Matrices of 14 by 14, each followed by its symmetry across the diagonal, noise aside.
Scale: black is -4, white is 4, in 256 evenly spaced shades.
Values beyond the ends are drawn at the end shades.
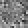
antisymmetric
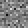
neither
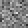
neither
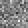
neither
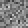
neither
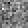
antisymmetric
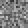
antisymmetric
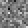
neither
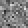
antisymmetric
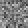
antisymmetric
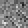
antisymmetric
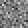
antisymmetric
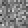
neither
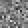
antisymmetric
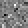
antisymmetric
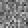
neither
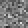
neither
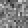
neither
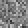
neither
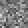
neither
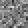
neither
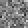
neither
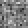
antisymmetric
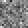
neither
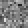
antisymmetric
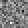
antisymmetric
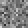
neither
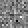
antisymmetric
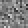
antisymmetric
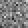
antisymmetric
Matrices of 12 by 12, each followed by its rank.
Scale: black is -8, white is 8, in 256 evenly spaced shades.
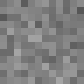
full rank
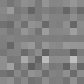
two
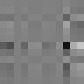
one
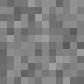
full rank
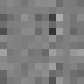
two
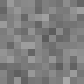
full rank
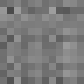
two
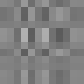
one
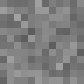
full rank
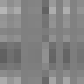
one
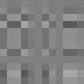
one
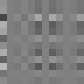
one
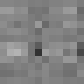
two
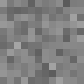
full rank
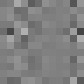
two
